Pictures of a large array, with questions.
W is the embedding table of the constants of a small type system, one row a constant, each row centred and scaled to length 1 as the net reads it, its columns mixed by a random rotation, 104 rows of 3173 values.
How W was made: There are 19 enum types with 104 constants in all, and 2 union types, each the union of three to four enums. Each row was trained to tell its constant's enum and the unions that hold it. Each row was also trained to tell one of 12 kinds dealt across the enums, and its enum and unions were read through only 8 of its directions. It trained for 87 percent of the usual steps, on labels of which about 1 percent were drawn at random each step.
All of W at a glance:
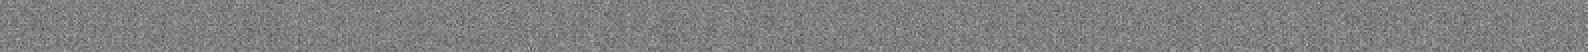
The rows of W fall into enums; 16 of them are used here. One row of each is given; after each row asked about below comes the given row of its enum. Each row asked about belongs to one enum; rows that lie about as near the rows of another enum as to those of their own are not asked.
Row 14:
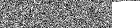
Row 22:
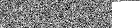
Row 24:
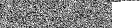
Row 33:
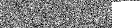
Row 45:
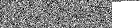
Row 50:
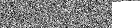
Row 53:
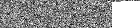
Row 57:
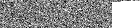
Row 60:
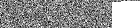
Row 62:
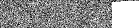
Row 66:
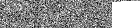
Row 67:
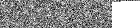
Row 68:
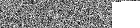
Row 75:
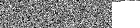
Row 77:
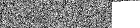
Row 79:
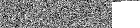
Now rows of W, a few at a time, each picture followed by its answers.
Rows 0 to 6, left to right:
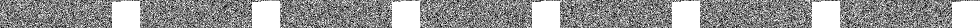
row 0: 68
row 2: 50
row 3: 68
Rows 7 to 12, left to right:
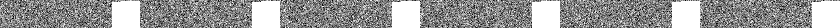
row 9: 67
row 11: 62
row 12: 79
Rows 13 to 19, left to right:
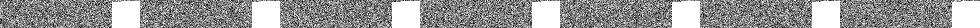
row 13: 50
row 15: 62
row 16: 79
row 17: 77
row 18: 50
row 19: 14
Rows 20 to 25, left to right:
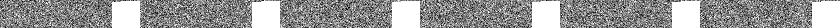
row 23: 67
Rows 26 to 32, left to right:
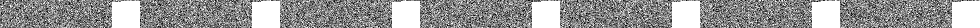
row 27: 60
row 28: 68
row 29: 77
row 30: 67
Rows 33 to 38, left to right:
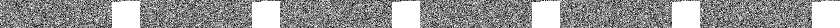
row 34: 66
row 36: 62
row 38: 79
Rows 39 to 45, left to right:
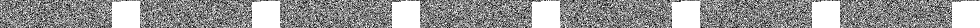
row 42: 77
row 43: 24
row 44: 66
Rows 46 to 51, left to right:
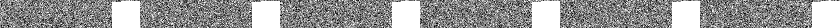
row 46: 68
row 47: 24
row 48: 75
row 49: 50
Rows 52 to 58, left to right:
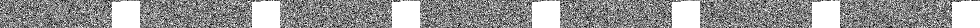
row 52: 53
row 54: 33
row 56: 77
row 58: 53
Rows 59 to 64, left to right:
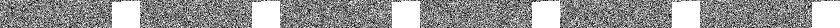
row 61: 33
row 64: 53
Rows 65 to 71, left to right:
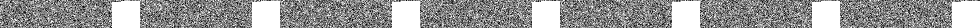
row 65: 79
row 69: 67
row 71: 75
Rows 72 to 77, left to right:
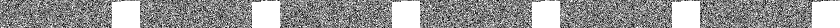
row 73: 24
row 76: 53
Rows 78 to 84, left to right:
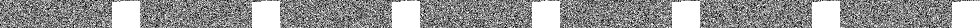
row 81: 75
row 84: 62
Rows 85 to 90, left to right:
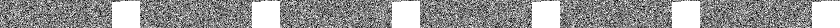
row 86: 75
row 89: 79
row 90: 79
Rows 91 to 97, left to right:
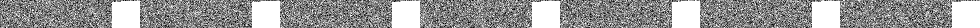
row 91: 62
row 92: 67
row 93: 62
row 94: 53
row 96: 53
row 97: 67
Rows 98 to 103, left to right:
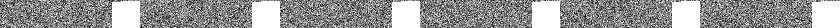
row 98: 77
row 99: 68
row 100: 77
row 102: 66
